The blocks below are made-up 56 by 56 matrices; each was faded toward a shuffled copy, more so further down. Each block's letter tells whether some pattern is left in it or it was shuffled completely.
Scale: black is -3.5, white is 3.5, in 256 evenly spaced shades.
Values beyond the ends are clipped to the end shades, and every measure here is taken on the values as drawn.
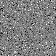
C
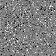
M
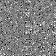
M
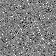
C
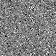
C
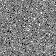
C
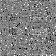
M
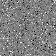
C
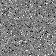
C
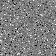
C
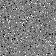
C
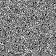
C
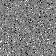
C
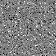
M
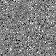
M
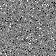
C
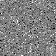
M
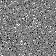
C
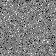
C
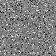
M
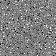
C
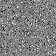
C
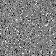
M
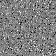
M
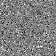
M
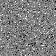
M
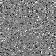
M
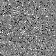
M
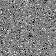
M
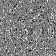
M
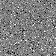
C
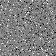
C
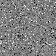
C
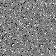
M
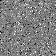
C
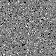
C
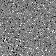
C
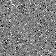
C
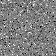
C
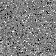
M
